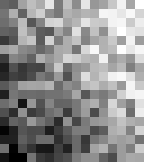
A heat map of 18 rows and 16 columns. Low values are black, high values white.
Stripes: none. Slope: up to the top right. Grain: fine. Odd rows or columns: none. Ninth with the highest average: top right.
